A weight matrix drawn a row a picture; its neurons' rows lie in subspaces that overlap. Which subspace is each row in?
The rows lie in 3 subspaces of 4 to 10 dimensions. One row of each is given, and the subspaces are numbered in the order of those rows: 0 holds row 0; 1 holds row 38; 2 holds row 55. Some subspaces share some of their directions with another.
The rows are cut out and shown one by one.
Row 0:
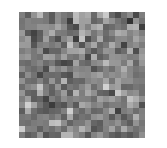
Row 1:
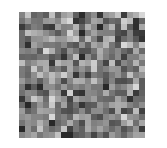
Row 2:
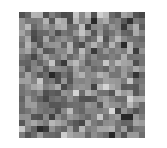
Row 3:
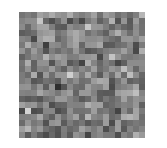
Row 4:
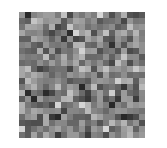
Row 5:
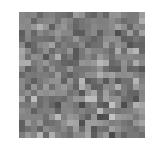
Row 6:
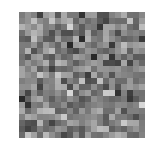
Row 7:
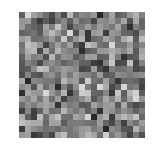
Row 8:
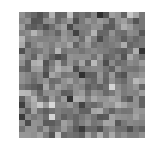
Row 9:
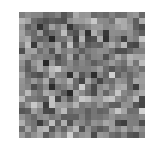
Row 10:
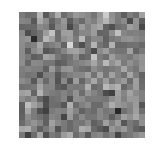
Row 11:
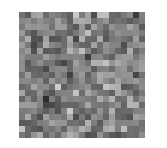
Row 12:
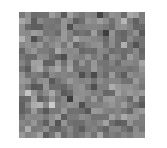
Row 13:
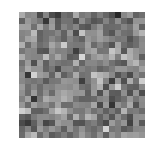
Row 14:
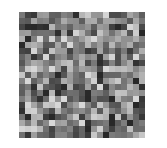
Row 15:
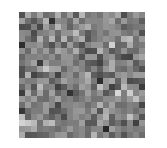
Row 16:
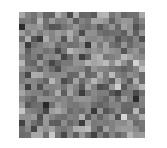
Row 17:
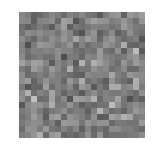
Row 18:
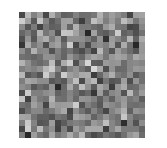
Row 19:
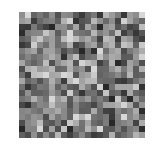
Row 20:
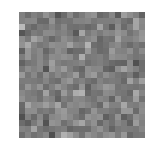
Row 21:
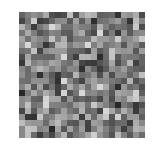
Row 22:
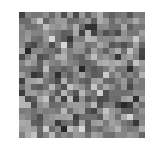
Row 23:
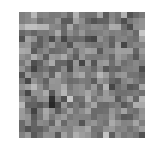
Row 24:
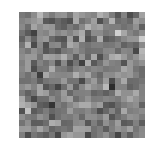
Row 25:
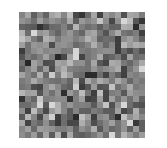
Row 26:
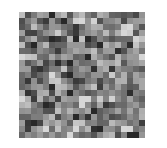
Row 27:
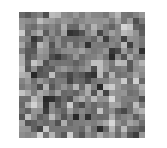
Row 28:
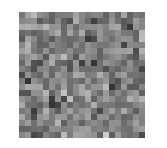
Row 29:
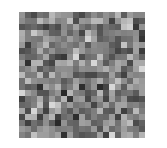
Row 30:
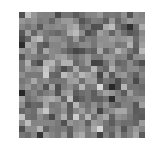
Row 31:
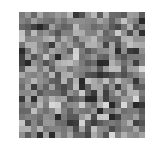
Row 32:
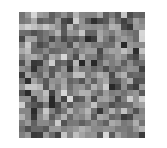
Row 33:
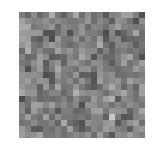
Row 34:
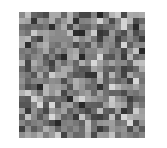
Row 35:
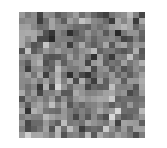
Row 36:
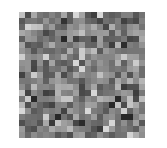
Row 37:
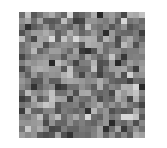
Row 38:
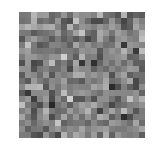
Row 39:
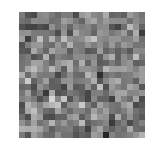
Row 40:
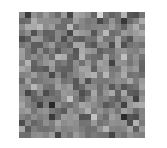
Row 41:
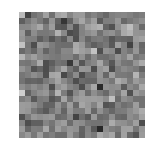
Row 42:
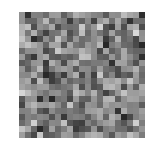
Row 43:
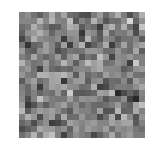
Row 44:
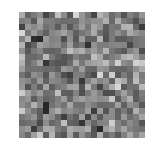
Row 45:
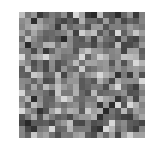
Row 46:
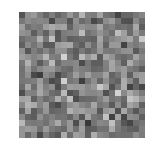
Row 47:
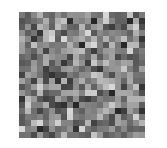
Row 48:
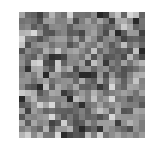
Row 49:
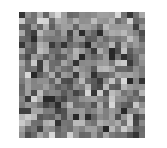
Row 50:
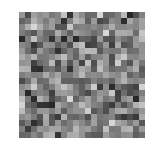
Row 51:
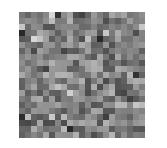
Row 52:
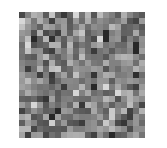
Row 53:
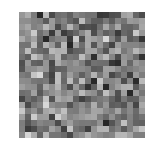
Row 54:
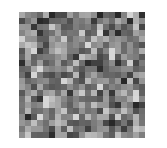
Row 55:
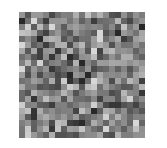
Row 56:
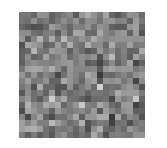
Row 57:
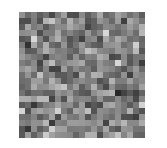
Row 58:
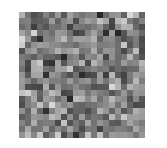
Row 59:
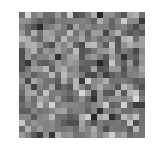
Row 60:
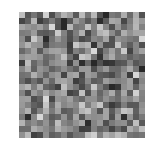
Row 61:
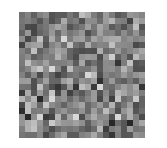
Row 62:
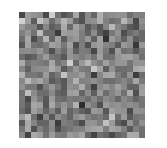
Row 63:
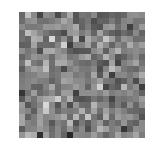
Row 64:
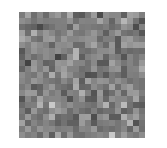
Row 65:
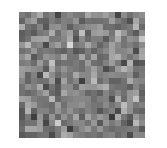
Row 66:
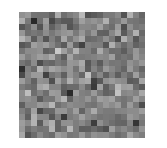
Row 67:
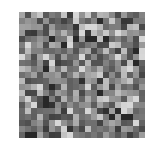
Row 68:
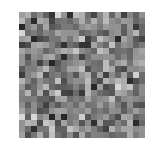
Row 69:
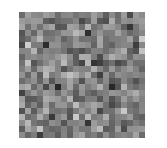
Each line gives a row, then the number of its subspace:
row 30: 0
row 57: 0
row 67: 2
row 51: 2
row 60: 0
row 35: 0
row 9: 0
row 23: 1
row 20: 2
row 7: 1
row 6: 2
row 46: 2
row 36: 2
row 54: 2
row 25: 1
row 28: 1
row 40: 1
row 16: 2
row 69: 0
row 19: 2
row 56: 1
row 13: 2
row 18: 0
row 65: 2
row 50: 0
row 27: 2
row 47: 0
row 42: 0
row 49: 2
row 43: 0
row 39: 1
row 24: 0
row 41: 0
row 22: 2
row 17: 1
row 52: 0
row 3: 0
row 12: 0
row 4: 1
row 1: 2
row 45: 2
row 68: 2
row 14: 1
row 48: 2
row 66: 2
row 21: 2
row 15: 2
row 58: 2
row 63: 2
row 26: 0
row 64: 1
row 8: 2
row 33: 0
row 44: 2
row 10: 0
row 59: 1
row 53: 2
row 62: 0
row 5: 1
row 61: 1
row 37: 0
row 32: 1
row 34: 1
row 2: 0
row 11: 0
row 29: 1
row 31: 1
